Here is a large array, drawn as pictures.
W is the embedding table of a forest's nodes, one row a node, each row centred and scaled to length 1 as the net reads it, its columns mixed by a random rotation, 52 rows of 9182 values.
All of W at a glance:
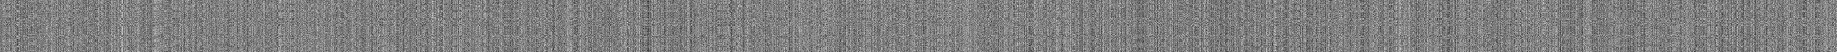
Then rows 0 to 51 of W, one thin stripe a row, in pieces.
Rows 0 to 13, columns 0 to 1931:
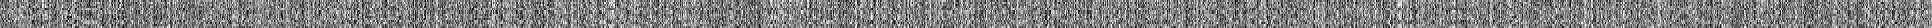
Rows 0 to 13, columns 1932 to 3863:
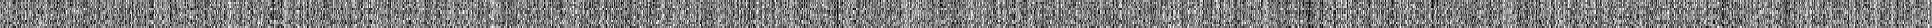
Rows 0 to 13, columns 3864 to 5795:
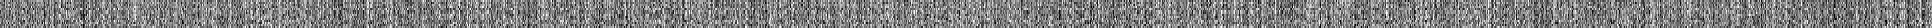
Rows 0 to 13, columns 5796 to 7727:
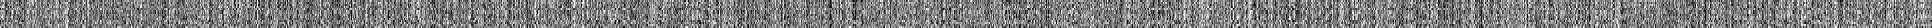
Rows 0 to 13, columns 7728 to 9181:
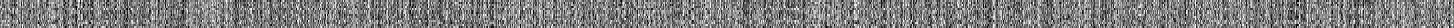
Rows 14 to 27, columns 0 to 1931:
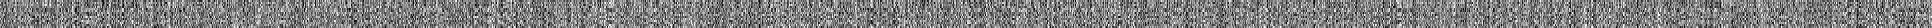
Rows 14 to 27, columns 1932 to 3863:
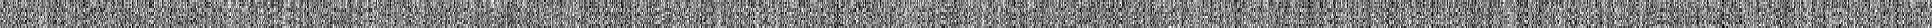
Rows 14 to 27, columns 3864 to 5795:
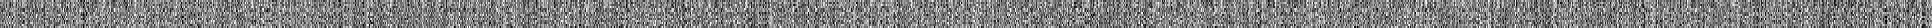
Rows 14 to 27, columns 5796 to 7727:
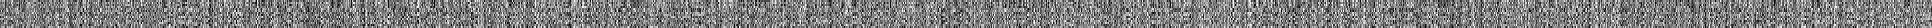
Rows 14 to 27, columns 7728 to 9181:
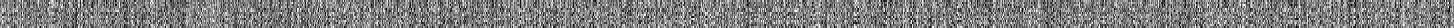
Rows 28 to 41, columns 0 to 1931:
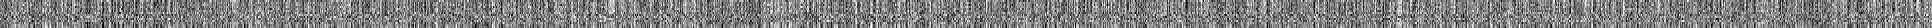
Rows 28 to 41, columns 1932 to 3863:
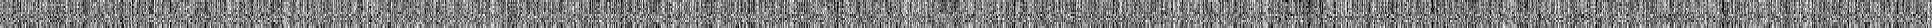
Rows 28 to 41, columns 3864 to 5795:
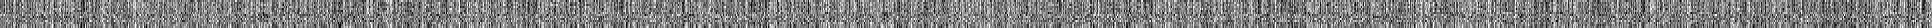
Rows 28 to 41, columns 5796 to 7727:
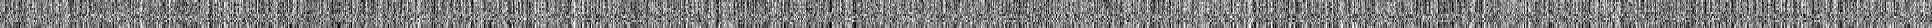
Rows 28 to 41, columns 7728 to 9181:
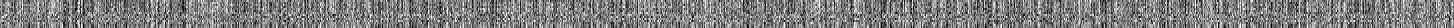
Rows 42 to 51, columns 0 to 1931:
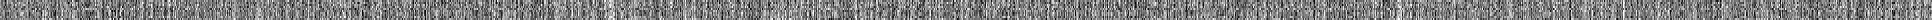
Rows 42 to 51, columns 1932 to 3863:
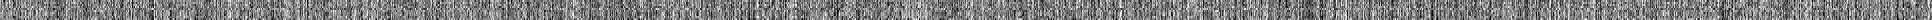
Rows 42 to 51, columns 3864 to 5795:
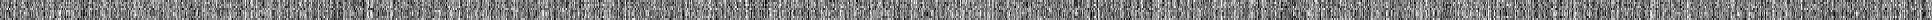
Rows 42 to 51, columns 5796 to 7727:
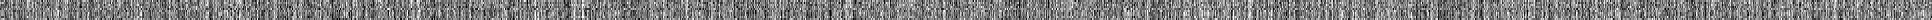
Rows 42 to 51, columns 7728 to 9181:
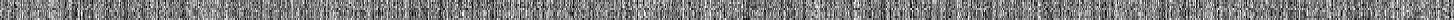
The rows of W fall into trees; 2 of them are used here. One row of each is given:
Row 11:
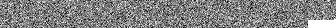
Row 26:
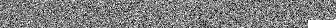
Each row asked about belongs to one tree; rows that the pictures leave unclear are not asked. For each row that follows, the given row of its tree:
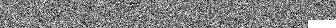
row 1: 26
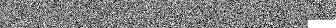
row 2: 26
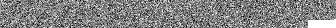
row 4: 11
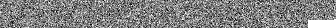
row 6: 26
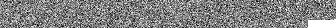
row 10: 11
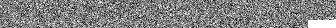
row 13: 26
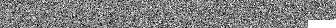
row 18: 11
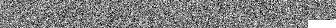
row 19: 11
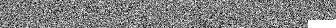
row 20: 26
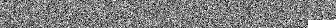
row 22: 11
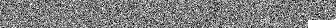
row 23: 26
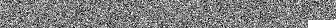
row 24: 11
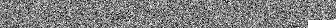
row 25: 11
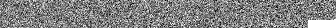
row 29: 26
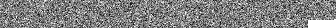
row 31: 26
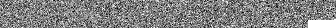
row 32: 26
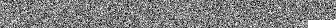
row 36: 11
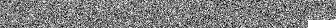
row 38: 11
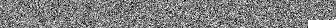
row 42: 26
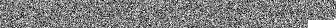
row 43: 26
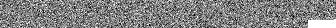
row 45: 26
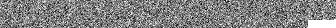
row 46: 11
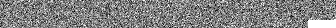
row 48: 26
